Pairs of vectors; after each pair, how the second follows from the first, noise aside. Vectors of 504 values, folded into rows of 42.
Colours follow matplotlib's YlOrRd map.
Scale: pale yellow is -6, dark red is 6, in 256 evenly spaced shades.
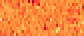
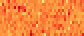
wrapped around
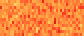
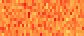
reversed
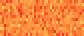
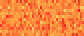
reversed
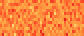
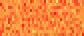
wrapped around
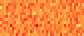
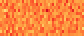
reversed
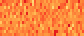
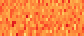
wrapped around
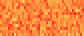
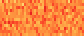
reversed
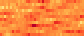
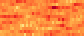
wrapped around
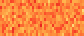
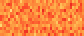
reversed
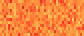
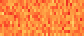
wrapped around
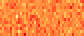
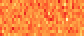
reversed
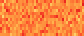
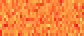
reversed
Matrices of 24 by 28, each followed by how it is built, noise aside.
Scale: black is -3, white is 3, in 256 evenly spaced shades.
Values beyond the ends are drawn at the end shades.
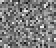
noise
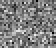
noise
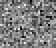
noise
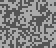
noise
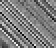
Toeplitz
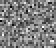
noise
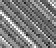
Toeplitz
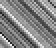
Toeplitz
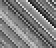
Toeplitz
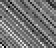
Toeplitz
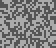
noise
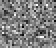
noise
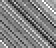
Toeplitz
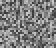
noise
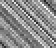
Toeplitz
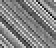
Toeplitz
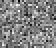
noise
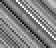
Toeplitz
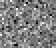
noise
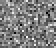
noise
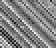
Toeplitz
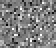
noise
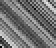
Toeplitz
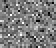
noise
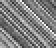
Toeplitz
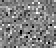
noise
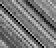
Toeplitz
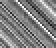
Toeplitz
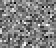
noise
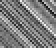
Toeplitz
